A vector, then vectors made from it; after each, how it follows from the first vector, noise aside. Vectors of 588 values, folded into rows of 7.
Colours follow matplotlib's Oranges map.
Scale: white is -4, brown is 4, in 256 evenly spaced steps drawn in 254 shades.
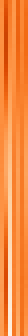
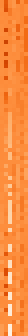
partly zeroed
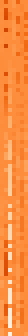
partly zeroed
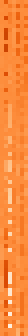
partly zeroed
